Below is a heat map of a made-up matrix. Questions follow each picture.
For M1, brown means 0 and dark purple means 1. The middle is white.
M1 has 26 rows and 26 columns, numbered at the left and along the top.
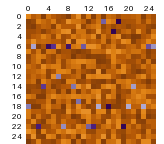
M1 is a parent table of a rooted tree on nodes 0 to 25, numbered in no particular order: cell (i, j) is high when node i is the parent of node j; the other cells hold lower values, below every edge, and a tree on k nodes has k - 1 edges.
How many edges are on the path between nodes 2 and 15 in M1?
5
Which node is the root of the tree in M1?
22
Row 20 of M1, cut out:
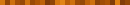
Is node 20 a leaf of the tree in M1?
yes
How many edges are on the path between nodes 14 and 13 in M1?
6
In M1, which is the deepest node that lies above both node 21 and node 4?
6
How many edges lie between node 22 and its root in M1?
0
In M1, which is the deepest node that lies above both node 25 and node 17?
6
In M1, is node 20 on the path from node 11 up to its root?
no
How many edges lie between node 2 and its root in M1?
1
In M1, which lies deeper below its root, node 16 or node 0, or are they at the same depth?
the same depth
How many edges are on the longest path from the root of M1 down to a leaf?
8
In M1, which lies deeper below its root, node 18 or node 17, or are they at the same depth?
node 17
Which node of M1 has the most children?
6
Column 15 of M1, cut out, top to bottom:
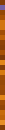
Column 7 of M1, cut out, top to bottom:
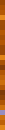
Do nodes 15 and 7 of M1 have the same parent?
no
